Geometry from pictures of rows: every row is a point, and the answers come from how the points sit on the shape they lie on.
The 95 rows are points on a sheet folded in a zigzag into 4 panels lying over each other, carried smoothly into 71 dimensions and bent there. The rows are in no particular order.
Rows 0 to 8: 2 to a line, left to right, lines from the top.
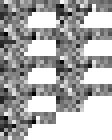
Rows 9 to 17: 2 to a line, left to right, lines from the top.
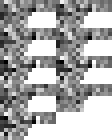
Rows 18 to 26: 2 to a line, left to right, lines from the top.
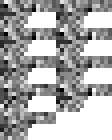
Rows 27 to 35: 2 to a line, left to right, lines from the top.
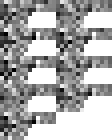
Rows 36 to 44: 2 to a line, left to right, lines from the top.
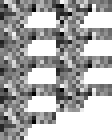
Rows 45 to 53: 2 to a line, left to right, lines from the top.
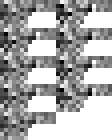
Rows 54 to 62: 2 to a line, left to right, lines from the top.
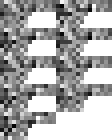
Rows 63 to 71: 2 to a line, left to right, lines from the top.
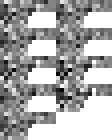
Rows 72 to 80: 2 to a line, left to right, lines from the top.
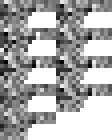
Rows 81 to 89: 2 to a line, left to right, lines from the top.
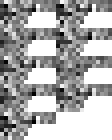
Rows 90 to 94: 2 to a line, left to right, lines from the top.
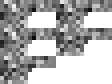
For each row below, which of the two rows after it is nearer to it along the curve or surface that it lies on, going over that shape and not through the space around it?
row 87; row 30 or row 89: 89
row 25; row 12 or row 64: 12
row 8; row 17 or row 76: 17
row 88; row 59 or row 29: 59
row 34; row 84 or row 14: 14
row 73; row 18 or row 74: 74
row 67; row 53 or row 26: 26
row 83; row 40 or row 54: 54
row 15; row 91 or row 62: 62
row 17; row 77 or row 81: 77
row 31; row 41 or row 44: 41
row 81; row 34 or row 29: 34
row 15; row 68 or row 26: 26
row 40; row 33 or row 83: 33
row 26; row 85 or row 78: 78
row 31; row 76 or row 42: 42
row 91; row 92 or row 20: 92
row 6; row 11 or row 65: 65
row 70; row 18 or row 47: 18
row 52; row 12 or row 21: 21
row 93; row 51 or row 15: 15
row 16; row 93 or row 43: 43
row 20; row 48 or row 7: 48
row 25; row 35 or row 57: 57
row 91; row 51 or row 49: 51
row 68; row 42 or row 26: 26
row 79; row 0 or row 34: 34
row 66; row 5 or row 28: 28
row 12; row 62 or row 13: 13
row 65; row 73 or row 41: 73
